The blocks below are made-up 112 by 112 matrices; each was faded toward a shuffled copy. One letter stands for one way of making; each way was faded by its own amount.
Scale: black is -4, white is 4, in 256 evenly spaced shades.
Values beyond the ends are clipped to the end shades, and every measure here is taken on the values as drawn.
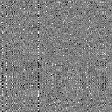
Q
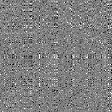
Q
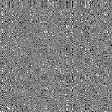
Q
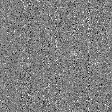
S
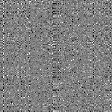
Q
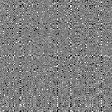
Q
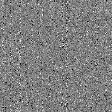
S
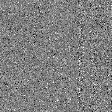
S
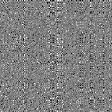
Q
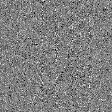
S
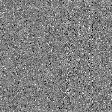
S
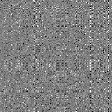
Q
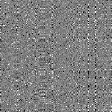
Q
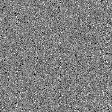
S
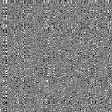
Q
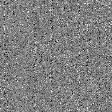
S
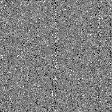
S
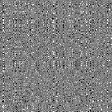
Q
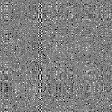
Q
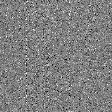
S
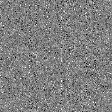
S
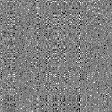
Q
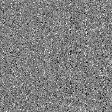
S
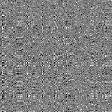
Q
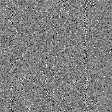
S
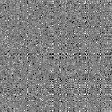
Q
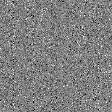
S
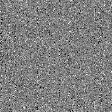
S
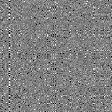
Q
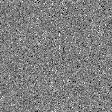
S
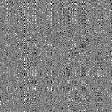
Q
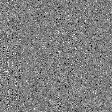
S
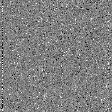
S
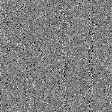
S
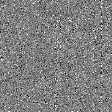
S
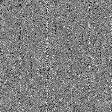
S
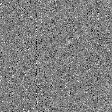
S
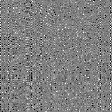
Q
